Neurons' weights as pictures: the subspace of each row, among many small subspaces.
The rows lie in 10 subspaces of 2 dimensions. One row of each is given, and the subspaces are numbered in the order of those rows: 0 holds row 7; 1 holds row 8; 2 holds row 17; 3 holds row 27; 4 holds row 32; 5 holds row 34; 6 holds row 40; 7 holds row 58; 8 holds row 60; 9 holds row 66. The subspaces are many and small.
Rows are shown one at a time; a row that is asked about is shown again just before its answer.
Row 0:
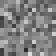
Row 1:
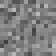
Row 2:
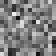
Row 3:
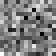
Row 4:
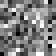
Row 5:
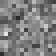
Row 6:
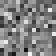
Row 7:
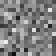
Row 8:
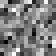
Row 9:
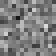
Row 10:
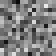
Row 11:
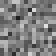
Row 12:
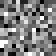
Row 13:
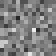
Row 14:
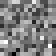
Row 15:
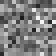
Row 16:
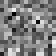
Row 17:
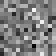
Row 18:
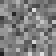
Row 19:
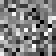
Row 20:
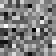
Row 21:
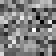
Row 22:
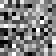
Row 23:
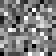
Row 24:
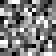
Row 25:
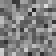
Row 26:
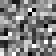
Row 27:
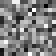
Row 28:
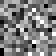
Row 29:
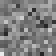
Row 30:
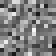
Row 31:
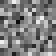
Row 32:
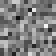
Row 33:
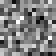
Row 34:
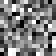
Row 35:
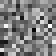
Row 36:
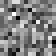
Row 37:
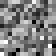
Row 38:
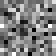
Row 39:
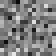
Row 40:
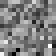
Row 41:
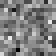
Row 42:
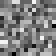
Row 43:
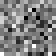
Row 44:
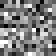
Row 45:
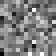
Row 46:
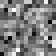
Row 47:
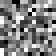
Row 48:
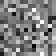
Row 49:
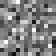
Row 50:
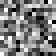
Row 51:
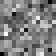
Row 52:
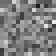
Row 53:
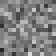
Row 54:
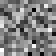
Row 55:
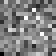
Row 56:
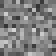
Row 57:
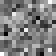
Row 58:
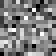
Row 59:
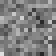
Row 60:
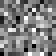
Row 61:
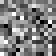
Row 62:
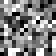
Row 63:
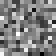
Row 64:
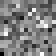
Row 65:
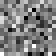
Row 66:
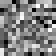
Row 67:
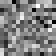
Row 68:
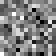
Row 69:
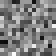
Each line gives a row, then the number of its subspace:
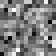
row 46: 1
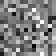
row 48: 2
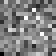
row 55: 7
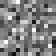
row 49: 3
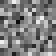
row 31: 1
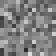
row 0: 0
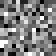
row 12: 8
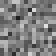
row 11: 4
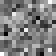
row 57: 5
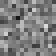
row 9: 5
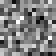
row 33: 1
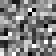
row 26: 4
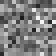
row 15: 9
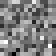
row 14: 6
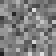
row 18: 0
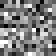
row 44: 7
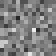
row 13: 8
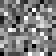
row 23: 8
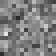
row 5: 5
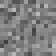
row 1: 9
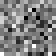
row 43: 8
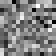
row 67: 9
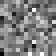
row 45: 0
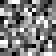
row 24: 1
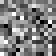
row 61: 0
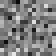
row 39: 3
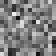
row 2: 5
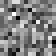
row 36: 4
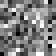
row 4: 6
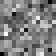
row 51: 5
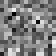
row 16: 4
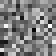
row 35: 8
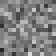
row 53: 2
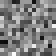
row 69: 6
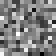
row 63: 6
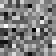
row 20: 7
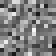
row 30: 9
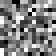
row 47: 3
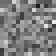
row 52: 9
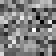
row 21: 9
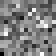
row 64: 4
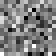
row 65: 8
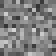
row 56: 7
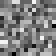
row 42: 6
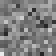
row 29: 4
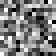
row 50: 1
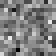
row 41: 1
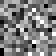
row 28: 2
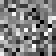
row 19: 2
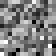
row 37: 6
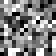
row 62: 5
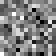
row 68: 0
